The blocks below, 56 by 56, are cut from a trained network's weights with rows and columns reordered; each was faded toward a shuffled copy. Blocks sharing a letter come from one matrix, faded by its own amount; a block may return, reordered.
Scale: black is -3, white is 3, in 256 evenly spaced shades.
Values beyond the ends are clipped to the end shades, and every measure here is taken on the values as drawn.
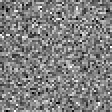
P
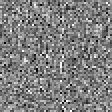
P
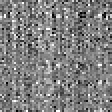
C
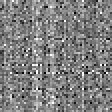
C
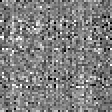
C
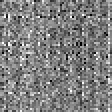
C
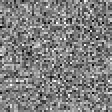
P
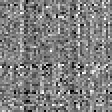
C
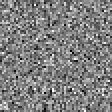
P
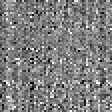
C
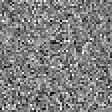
P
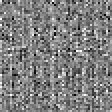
C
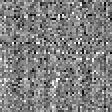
C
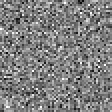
P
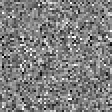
P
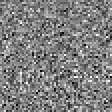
P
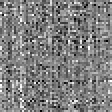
C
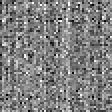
C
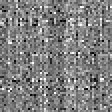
C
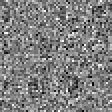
P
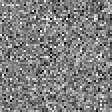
P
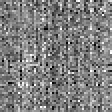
C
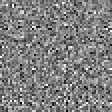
P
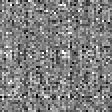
C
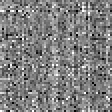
C
